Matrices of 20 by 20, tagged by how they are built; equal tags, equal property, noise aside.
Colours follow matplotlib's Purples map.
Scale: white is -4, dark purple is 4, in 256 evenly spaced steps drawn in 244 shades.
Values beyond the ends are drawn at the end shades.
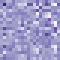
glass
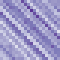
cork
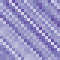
cork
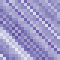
cork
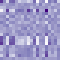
glass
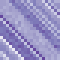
cork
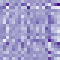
glass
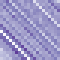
cork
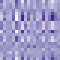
glass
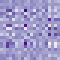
glass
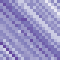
cork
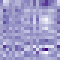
glass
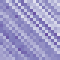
cork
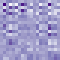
glass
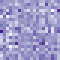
glass
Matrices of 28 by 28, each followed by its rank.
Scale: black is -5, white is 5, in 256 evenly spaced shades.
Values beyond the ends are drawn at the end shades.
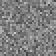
full rank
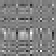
two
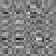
three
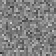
full rank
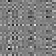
three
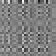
two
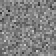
full rank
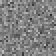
full rank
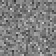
full rank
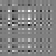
one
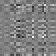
two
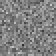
full rank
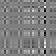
one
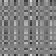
one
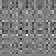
three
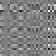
two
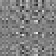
three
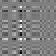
one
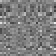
three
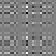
one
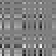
one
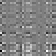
two
